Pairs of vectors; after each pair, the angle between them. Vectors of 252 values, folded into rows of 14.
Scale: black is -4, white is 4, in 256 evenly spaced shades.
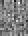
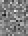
partly opposed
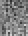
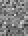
partly opposed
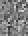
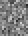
partly aligned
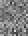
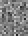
partly aligned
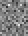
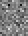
nearly opposite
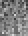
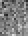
nearly parallel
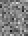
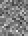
partly opposed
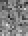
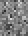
partly opposed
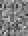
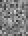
partly aligned
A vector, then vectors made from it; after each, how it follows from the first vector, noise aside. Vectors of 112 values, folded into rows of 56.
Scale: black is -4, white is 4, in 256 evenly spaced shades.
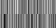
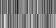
negated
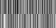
negated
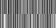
negated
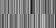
wrapped around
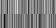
copied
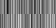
wrapped around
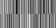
wrapped around
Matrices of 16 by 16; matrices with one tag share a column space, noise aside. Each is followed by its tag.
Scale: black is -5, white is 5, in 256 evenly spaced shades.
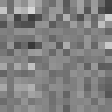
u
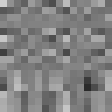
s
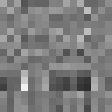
s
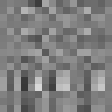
s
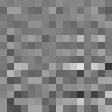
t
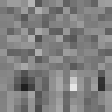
s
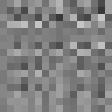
u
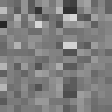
u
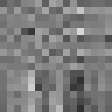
s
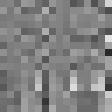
s
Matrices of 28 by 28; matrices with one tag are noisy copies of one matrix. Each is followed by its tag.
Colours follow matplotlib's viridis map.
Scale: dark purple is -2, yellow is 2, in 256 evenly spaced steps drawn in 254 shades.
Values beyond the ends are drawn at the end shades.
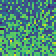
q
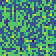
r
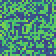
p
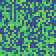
r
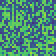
r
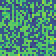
r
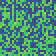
r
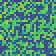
p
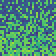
q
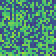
r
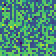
r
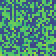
r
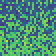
q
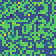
p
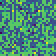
r
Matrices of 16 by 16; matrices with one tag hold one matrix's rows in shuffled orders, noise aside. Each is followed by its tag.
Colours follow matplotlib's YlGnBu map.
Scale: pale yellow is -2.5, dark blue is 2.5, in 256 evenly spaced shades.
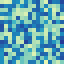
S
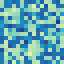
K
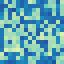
K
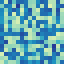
K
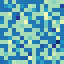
S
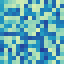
K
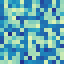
K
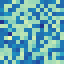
S
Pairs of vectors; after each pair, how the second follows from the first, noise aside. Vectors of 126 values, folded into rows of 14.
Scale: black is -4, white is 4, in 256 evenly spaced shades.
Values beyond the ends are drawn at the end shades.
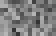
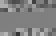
partly zeroed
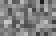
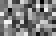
scaled up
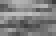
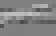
partly zeroed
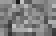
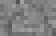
shrunk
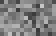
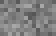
shrunk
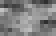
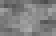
shrunk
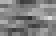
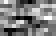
scaled up
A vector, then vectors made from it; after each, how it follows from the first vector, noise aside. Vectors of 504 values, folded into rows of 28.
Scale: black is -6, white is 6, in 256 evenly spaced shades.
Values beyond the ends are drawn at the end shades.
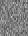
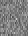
reversed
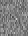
reversed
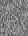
reversed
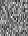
scaled up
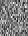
scaled up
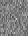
reversed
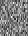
scaled up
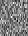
scaled up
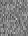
reversed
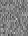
reversed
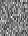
scaled up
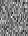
scaled up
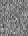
reversed
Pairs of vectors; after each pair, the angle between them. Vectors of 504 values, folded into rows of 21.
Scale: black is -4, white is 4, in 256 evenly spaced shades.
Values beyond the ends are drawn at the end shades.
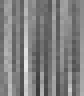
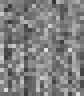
partly opposed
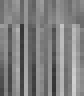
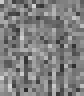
partly opposed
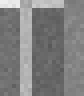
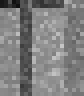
nearly opposite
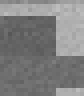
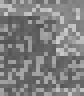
partly aligned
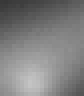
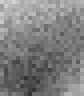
nearly opposite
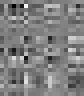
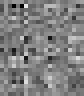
nearly parallel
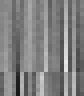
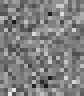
orthogonal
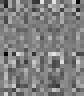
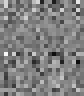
nearly opposite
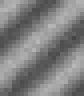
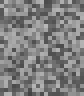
orthogonal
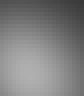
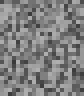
orthogonal
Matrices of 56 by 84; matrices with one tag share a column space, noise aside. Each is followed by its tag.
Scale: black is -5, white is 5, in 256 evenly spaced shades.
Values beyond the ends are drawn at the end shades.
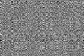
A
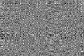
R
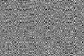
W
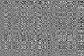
A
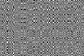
W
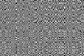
W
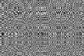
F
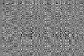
R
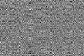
W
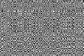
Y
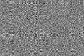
R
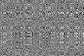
F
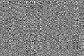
A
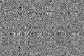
F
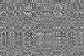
F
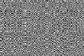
Y
